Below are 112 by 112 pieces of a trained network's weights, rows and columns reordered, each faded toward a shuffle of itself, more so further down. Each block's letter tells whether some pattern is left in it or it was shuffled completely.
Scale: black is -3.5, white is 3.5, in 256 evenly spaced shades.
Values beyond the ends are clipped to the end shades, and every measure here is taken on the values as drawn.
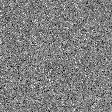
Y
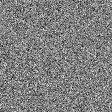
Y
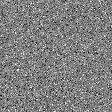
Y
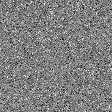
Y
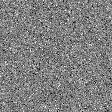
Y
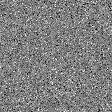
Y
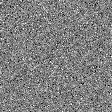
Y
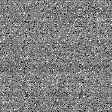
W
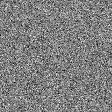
Y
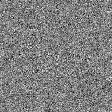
W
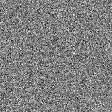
W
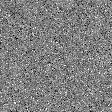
Y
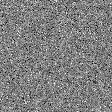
Y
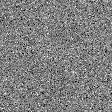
Y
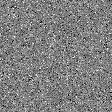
Y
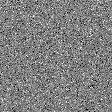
Y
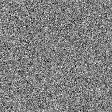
W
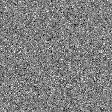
W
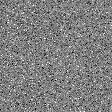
Y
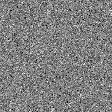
W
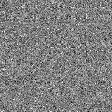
W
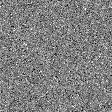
Y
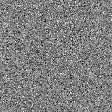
W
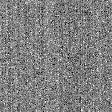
W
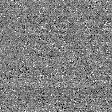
W
